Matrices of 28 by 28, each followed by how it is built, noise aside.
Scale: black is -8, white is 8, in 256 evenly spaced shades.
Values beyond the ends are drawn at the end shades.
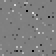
sparse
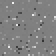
sparse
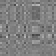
low rank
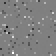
sparse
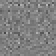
low rank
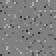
sparse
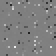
sparse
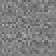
low rank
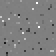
sparse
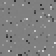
sparse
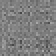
low rank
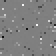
sparse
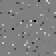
sparse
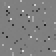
sparse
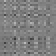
low rank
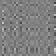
low rank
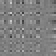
low rank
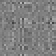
low rank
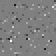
sparse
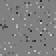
sparse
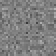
low rank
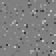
sparse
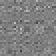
low rank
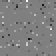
sparse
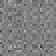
low rank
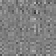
low rank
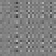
low rank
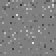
sparse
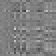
low rank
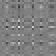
low rank
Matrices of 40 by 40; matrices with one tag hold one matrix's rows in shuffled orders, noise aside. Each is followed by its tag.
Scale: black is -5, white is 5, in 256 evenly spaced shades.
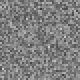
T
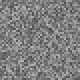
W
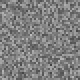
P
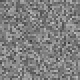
W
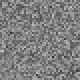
P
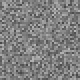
P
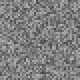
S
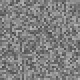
W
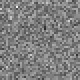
T
